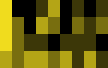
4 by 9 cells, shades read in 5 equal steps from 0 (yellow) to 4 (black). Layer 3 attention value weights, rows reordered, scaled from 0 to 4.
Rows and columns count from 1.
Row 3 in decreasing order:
4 4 3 3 3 3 3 2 0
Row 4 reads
1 2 1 1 2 1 3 1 3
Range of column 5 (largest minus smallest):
3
